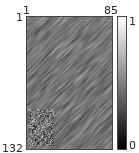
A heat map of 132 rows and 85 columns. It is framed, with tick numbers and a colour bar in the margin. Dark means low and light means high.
No overall slope runs across the table. In the bottom left lies a patch that is rougher than the rest. The distribution is heavy-tailed on both sides. No row or column stands out. The halves do not mirror each other. The bottom left is the roughest part. The grain runs diagonally up to the right.
